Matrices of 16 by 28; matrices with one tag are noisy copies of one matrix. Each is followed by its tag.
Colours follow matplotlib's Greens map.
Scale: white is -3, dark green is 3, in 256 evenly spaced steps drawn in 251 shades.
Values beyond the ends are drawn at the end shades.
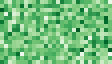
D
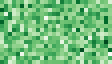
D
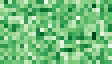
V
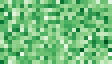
D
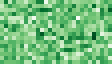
V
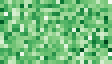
D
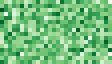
D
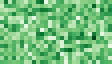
V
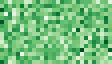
D
